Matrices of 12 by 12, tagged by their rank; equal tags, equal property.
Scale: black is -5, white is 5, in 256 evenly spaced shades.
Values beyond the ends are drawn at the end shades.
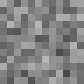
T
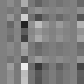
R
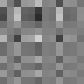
R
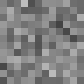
T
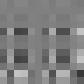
R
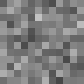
T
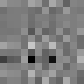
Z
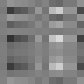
R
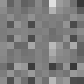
Z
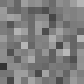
T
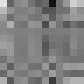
Z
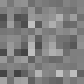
Z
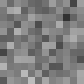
T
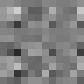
Z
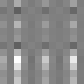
R
